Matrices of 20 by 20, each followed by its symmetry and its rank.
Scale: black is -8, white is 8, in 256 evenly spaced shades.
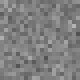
neither, full rank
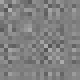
symmetric, rank three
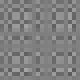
symmetric, rank one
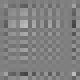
symmetric, rank one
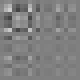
symmetric, rank one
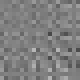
antisymmetric, rank two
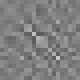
symmetric, rank three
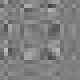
antisymmetric, rank two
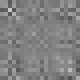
symmetric, rank three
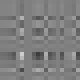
neither, rank one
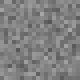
neither, full rank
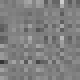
antisymmetric, rank two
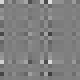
neither, rank one
